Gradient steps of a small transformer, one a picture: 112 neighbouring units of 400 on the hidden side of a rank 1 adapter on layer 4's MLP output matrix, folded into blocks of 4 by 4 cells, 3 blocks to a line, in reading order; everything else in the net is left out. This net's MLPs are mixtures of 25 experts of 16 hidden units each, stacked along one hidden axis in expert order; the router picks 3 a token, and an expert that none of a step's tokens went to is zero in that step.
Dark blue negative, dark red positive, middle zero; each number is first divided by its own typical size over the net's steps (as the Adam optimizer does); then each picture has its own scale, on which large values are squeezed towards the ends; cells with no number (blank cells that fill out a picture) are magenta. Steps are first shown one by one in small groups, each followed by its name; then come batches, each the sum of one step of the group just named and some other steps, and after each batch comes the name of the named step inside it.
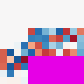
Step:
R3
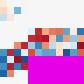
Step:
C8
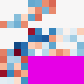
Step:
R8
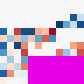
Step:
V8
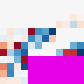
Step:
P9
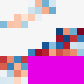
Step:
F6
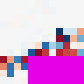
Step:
F6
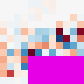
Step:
R8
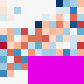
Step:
C8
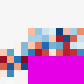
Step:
R3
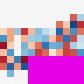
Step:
R3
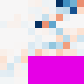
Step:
F6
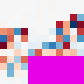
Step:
R8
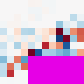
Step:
V8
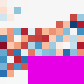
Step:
C8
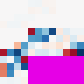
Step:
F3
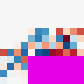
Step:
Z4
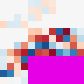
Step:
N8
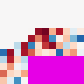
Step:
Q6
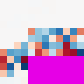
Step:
F3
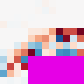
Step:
N8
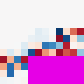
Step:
Z4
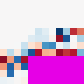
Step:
Z4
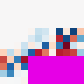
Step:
Z4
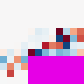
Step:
Z4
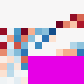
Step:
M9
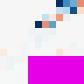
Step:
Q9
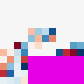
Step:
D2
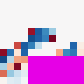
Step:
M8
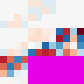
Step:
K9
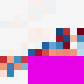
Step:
K9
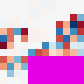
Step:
K9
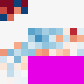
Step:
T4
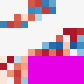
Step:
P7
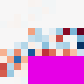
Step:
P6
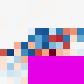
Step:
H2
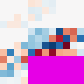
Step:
H2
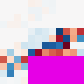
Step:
H2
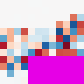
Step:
H2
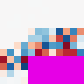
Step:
H2
